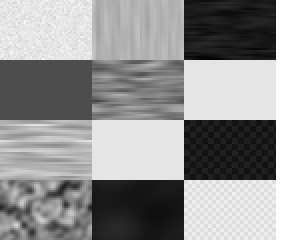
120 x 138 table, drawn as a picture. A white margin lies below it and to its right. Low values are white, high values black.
The table splits into 4 rows of 3 panels. Panel 1,1: very low, fine-grained, faint in contrast. Panel 1,2: low, streaked downward, faint in contrast. Panel 1,3: very high, streaked across, faint in contrast. Panel 2,1: high, flat. Panel 2,2: middling, streaked across. Panel 2,3: very low, flat. Panel 3,1: low, streaked across. Panel 3,2: very low, flat. Panel 3,3: very high, checkered, faint in contrast. Panel 4,1: middling, blotchy, strong in contrast. Panel 4,2: very high, smooth, faint in contrast. Panel 4,3: very low, checkered, faint in contrast.
